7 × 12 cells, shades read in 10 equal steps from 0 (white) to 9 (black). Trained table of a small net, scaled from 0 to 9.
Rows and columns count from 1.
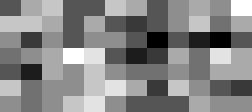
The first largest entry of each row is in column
1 7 8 7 2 8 7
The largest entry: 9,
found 2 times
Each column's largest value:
6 8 4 6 6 6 8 9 6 8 9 7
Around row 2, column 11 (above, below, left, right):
4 9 2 3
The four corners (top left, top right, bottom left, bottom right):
6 0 4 4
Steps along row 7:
up down down down up up same same down up same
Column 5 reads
6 3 4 1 2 2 1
